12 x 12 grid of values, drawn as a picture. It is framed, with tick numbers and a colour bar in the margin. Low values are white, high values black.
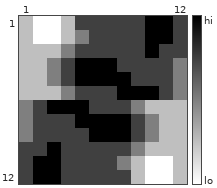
Slope: none. Odd rows or columns: none. Stripes: none. Symmetry: a half turn. Seam: none.
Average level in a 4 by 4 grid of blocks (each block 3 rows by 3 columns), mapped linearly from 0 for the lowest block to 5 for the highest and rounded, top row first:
0345
1554
4551
5430
